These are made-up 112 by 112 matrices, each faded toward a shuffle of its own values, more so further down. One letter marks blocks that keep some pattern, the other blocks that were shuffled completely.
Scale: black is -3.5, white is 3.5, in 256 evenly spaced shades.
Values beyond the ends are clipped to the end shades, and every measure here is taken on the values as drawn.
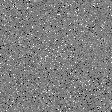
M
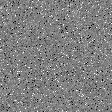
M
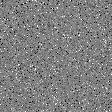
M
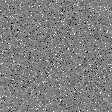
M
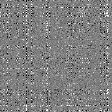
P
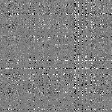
P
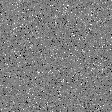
M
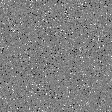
M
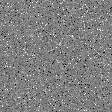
M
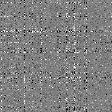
P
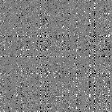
P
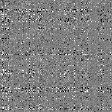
P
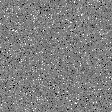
M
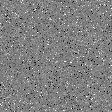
M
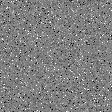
M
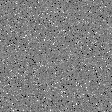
M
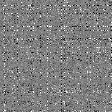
P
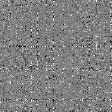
P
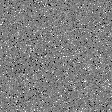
M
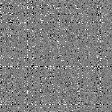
P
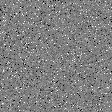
M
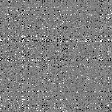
P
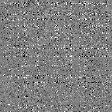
P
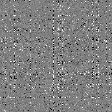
P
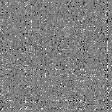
P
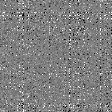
P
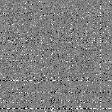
P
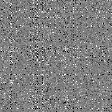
P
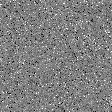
M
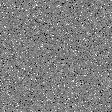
M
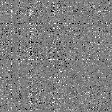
P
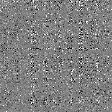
P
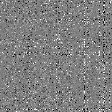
P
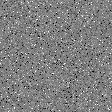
M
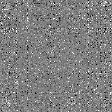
P
